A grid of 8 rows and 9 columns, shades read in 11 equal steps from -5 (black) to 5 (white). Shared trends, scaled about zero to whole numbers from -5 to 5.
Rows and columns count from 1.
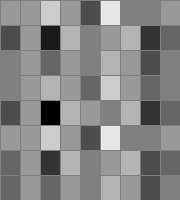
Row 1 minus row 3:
1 0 4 0 -2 2 -1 2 1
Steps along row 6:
same up down down up down same up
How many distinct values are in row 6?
5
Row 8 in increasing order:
-2 -1 -1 0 0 1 1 1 2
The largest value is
4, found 2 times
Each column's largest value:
1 1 3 2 1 4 2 0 1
